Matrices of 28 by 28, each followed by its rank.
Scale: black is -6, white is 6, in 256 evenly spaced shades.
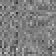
five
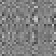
three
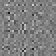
five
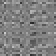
three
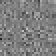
five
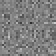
five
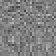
five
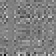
three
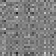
three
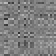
three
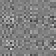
three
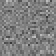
five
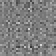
five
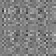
three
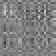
three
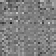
five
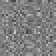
five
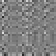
three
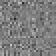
five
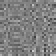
five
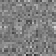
five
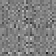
five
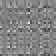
three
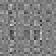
three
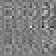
three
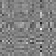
three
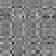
three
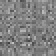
five
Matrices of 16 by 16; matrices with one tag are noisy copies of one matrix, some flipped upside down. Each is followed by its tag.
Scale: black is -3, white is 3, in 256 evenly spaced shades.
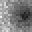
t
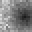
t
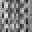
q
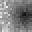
t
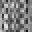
q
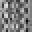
q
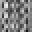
q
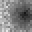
t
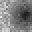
t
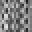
q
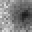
t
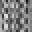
q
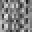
q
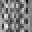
q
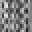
q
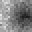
t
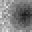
t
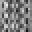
q
